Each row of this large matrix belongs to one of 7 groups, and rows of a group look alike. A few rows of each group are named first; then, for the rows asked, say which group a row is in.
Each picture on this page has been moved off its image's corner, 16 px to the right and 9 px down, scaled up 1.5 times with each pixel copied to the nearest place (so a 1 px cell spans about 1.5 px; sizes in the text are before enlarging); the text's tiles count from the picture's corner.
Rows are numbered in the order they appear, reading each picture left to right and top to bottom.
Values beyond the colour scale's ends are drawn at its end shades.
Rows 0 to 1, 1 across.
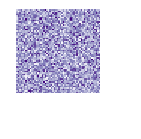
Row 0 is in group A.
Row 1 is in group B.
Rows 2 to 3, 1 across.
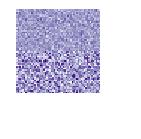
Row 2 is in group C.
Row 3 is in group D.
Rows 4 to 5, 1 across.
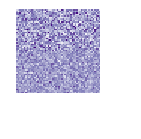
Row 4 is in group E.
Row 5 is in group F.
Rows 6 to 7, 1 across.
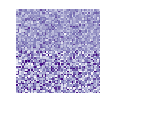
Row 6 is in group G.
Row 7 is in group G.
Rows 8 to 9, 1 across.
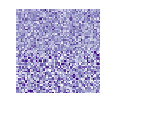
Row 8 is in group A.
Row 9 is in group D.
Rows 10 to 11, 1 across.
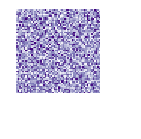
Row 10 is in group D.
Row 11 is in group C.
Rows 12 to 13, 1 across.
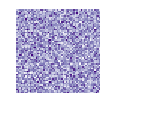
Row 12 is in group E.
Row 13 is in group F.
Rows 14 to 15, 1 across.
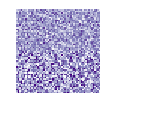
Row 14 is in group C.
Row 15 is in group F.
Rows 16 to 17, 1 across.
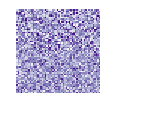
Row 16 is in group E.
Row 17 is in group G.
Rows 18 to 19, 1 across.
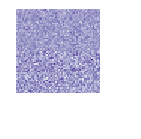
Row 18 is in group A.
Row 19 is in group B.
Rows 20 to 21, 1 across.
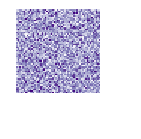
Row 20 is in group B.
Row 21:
D
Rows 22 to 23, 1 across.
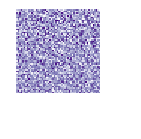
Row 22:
C
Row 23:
C
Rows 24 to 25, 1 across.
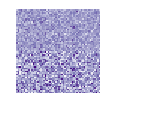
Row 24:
G
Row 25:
G
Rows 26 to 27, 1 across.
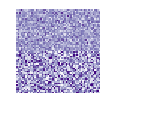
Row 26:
C
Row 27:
E
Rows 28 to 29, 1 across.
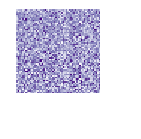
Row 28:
A
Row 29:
A
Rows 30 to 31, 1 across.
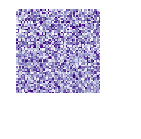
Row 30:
G
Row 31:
D
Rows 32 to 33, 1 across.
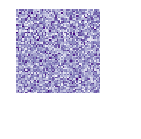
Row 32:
F
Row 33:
A
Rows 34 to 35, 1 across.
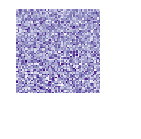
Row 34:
G
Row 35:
E
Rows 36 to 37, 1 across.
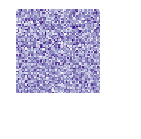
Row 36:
G
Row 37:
C
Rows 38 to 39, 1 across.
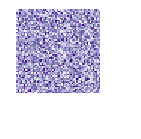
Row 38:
C
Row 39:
A
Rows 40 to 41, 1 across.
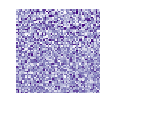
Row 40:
B
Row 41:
F
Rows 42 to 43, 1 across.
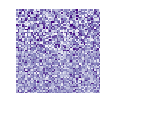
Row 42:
F
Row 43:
A
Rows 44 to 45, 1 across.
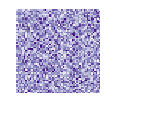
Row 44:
D
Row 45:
A
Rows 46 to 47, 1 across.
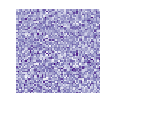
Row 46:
B
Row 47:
B
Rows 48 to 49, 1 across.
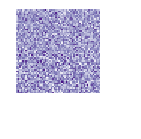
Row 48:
A
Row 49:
C
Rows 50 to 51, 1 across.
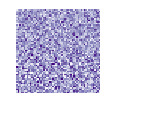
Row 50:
D
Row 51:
F
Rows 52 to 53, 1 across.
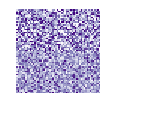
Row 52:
E
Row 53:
D
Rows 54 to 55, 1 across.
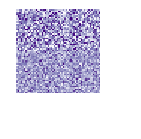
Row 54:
A
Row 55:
A
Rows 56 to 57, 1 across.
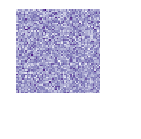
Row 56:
A
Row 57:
F
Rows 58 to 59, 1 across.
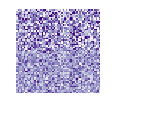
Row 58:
A
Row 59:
A
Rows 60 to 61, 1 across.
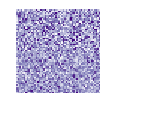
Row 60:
A
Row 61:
D
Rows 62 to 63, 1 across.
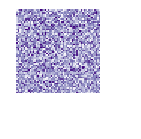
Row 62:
G
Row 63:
B
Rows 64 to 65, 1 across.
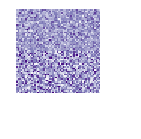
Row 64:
F
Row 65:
E
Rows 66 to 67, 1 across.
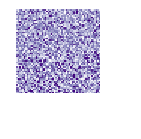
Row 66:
B
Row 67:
D
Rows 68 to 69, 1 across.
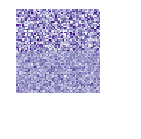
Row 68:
F
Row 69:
G
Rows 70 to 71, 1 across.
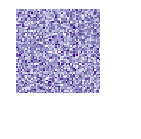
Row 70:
F
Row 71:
E
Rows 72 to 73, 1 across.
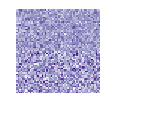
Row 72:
G
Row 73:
B
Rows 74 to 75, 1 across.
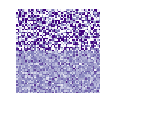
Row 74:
C
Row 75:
E
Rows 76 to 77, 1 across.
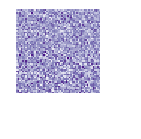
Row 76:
C
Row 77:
C
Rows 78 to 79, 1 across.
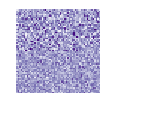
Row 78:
D
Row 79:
C
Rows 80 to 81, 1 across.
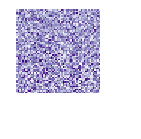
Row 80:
E
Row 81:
A
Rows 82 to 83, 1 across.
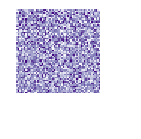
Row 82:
C
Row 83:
A
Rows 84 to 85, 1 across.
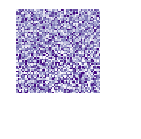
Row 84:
E
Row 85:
C
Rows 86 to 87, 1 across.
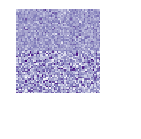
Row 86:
A
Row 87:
B
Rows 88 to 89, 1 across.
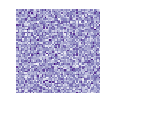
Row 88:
F
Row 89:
B
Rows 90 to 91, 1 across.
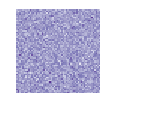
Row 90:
B
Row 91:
F
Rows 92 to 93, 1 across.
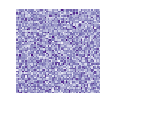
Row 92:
E
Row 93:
C
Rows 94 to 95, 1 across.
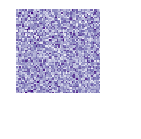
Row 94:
F
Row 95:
D
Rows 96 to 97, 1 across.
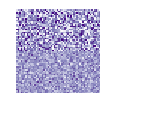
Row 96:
C
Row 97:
F
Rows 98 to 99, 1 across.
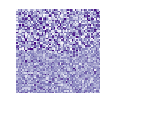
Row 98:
D
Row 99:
E
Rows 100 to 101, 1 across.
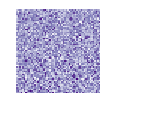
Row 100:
A
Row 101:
D
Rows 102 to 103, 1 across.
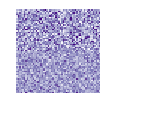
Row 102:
A
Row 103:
D
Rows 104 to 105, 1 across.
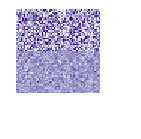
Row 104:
A
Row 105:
F
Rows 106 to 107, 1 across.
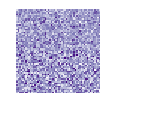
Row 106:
G
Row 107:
E
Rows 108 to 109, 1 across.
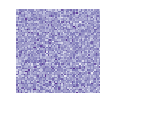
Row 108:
E
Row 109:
G
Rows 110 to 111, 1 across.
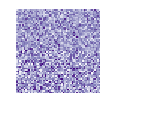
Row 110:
D
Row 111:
G
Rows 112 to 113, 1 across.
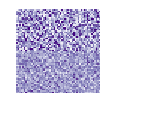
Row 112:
D
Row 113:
D
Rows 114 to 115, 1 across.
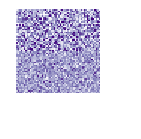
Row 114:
D
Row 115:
B
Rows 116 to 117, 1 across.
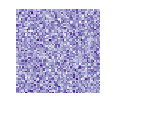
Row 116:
F
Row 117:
D
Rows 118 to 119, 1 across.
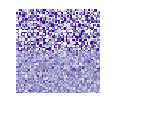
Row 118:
C
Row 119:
B
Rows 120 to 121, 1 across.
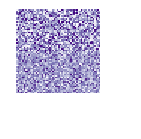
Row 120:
E
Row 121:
A
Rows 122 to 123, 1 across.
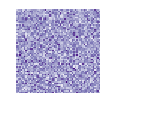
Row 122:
D
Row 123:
E
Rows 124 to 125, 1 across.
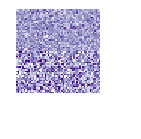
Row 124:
B
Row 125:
G
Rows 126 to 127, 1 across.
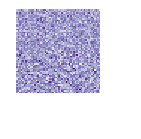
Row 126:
C
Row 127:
E
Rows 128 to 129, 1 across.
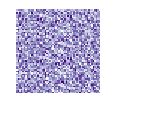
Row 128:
C
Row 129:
C
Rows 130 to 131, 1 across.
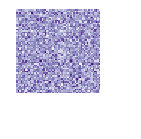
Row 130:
C
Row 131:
A
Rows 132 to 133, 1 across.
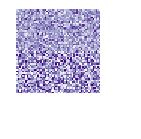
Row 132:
B
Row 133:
C
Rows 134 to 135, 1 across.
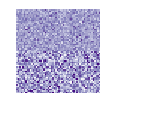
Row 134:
A
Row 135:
D
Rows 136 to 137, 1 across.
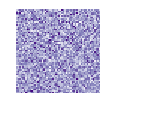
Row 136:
E
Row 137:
D
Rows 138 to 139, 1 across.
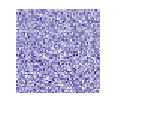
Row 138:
C
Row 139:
E
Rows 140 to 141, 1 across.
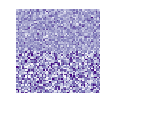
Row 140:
B
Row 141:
F
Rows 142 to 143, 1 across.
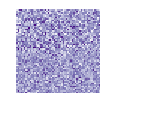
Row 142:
G
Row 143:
A
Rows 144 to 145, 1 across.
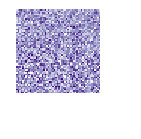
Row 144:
G
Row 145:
F
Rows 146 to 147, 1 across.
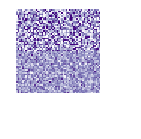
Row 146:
A
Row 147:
F
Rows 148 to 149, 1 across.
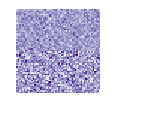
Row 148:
D
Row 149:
E
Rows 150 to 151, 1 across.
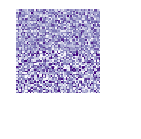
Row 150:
C
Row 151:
B
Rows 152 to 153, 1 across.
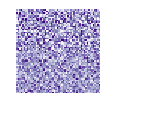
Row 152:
C
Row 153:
D
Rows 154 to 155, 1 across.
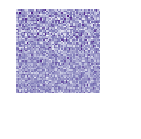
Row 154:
C
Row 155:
C
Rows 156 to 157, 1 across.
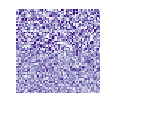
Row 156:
E
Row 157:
B
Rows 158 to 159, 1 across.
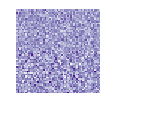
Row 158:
C
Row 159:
F
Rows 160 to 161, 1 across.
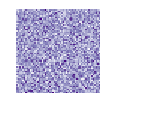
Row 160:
A
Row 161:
D
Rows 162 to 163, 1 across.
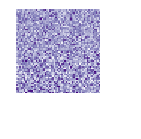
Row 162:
A
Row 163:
D
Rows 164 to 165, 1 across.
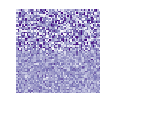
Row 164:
C
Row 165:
B
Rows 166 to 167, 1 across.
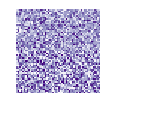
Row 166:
G
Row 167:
C
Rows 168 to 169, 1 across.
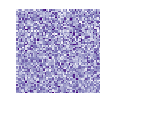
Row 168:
A
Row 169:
D
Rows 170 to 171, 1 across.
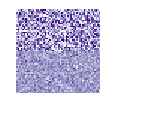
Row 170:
C
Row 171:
E
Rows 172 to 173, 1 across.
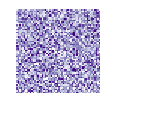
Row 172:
D
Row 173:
B
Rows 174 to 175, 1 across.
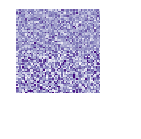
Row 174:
E
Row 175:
D
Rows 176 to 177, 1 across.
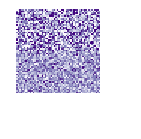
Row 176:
E
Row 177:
B
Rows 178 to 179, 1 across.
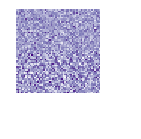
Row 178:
E
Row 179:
F
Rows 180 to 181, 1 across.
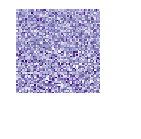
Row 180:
C
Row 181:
E
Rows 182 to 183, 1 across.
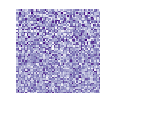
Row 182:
C
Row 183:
A
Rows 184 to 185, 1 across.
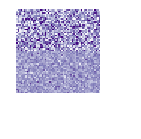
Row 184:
G
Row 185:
F
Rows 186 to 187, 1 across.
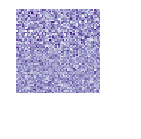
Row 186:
F
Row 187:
E
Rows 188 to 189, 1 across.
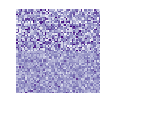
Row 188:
G
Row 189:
D
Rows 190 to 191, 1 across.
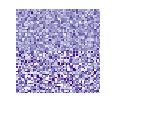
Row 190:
F
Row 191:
E
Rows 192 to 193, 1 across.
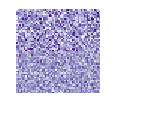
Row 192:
D
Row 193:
C
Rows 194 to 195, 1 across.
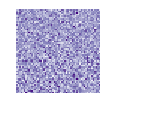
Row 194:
E
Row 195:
D
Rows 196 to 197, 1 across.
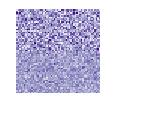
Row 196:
E
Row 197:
B
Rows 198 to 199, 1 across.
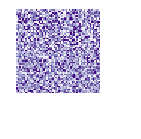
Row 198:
A
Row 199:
D
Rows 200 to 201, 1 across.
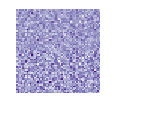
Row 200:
F
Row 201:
F
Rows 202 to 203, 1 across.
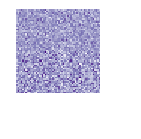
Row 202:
C
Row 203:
A
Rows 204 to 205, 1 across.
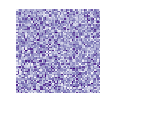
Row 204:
D
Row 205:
G
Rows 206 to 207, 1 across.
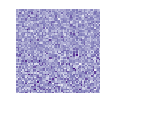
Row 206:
F
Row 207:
E
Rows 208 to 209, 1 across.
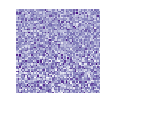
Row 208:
E
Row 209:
C
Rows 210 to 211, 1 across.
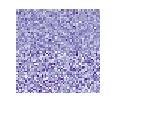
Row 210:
E
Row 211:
B
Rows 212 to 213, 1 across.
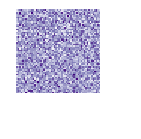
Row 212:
C
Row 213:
D
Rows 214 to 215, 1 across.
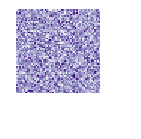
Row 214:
E
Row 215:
D
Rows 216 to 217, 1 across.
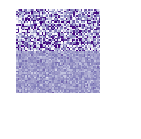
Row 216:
G
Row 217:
C
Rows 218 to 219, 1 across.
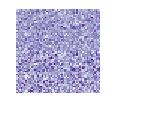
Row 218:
B
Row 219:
B
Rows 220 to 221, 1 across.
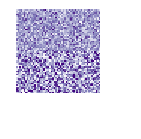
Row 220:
A
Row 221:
D
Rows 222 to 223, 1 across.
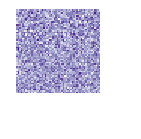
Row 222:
F
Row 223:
G
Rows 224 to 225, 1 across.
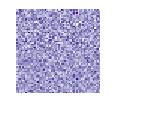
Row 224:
E
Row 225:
D
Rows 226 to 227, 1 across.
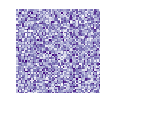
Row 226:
F
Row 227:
A
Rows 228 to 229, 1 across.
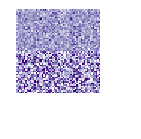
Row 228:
A
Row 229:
A
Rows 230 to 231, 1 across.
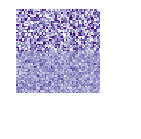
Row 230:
F
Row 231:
G
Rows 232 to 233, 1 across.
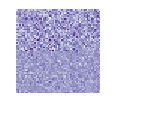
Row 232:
D
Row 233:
F
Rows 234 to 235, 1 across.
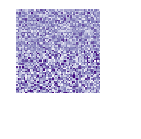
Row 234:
C
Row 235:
D
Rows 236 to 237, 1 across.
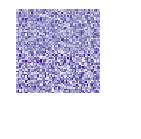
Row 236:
C
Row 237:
C
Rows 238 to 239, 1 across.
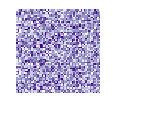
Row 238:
G
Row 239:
G
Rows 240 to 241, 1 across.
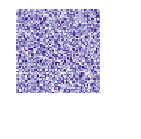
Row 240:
D
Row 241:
C
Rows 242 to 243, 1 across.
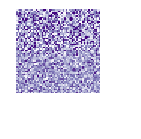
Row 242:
A
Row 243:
B
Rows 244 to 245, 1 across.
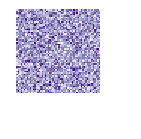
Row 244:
E
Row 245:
G
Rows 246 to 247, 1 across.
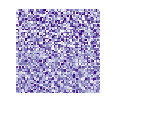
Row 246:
C
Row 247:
D
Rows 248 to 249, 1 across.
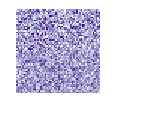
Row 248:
B
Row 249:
G
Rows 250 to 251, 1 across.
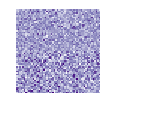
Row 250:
B
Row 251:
D
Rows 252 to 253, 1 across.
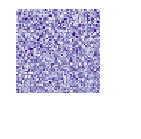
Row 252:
D
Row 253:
F
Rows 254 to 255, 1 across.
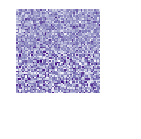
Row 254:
G
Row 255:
C
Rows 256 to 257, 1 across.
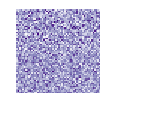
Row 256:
B
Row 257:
A
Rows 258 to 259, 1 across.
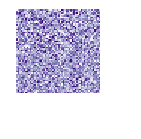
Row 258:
E
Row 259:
A
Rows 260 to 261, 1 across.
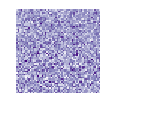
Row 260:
G
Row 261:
B
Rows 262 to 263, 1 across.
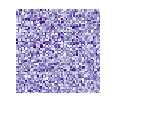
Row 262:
G
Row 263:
B
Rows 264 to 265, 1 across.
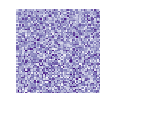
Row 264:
D
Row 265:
A
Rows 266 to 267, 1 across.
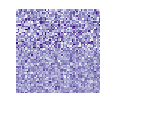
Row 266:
G
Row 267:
F
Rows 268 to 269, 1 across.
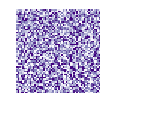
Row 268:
A
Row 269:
F
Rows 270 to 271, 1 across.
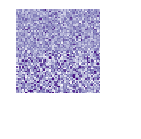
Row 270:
A
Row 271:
D
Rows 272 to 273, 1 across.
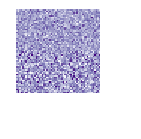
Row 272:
B
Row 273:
F
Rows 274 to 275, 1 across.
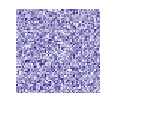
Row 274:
E
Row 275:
G
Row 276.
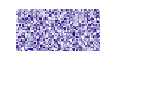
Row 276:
D
